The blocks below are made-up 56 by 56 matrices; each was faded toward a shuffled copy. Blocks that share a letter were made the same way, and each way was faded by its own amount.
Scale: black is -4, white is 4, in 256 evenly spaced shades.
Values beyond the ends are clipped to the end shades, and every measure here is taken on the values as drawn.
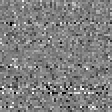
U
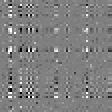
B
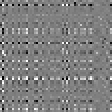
B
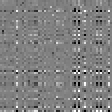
B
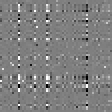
B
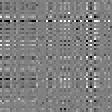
B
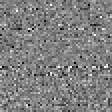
U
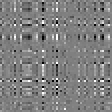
B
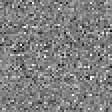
U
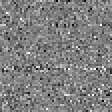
U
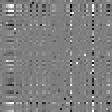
B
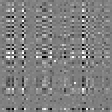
B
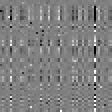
B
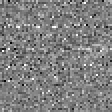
U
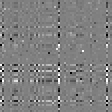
B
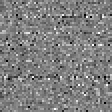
U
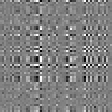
B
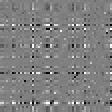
B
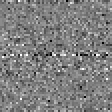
U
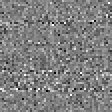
U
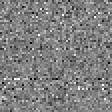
U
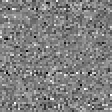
U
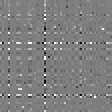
B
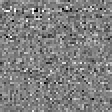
U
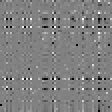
B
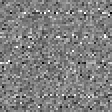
U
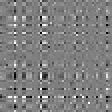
B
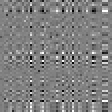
B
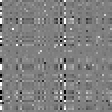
B
